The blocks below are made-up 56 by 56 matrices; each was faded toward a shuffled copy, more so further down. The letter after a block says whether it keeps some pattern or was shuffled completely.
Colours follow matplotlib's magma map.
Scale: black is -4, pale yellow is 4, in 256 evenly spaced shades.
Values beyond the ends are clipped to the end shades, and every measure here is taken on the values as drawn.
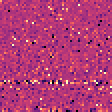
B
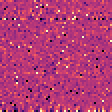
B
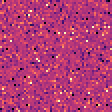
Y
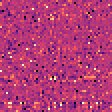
B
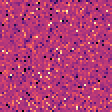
Y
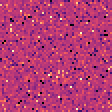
Y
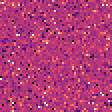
Y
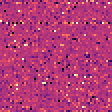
B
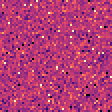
Y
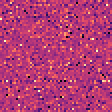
B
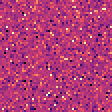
Y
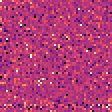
B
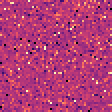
Y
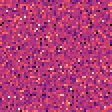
Y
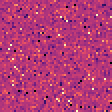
Y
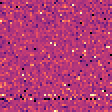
B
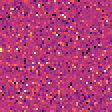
Y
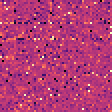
B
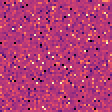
Y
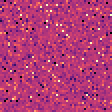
Y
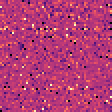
B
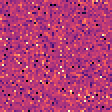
Y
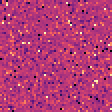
Y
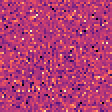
B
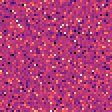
Y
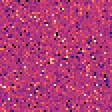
Y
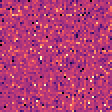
B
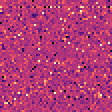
B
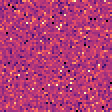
Y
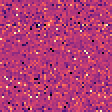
B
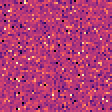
Y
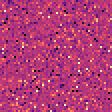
Y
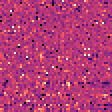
B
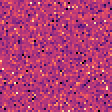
Y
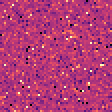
Y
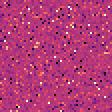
Y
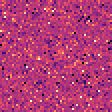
Y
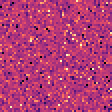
Y
